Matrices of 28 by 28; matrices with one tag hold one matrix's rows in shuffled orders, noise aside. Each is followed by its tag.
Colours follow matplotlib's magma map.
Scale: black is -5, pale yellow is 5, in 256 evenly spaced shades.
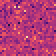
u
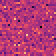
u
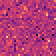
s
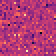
u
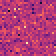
u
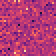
u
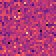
u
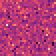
s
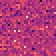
u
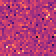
s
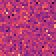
s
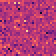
u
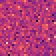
s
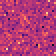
s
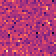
s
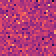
s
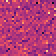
s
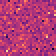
s
